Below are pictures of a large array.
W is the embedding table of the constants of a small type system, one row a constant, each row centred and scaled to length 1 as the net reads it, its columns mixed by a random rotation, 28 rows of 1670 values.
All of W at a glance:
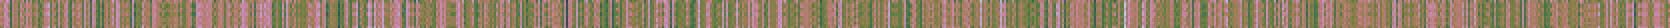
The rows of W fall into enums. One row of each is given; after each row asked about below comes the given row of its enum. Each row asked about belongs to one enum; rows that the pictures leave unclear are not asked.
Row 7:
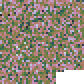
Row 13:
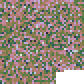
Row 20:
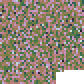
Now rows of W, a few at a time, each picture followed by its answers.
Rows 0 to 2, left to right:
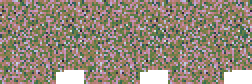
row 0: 20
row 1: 20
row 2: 20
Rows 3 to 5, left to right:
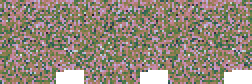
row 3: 13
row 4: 7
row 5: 13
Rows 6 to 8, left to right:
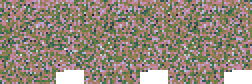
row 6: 13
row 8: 7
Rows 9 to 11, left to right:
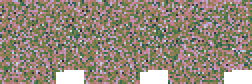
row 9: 20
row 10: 20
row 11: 13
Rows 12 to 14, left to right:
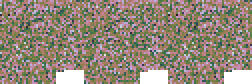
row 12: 7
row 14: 7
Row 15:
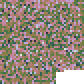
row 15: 13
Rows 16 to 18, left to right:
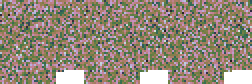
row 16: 7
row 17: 20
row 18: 20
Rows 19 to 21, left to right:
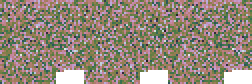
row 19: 13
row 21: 13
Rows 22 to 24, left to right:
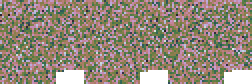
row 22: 7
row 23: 20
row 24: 13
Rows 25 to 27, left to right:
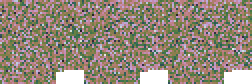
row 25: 20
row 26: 13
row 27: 13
